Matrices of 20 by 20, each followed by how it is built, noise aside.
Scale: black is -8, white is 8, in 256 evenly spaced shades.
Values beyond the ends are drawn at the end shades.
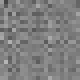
low rank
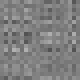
low rank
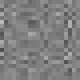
low rank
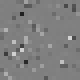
sparse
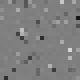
sparse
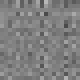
low rank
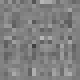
low rank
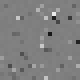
sparse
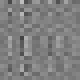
low rank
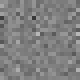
low rank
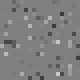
sparse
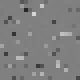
sparse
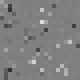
sparse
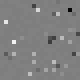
sparse
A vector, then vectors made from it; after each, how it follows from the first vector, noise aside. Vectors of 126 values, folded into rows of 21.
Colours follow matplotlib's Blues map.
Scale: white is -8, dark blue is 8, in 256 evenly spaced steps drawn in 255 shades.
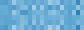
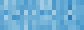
wrapped around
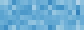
sign-scrambled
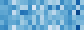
scaled up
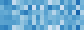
scaled up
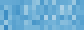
wrapped around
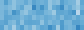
sign-scrambled
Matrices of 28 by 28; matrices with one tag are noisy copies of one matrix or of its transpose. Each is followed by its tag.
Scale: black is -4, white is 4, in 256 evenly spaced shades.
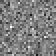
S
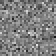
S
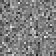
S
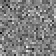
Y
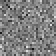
Y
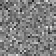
Y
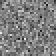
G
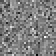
S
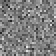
Y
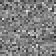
S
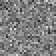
Y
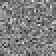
G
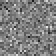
Y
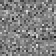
S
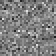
S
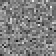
G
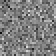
Y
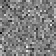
Y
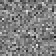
S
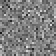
Y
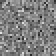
G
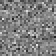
S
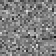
S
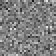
Y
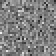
G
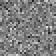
Y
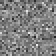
S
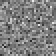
G
